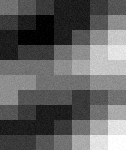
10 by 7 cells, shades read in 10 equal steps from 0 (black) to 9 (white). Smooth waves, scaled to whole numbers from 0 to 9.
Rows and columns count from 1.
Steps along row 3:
down same up up up up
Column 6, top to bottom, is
2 3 5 7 7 5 3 4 6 8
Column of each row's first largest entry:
1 7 7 7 6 1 1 7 7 7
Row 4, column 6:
7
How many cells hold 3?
10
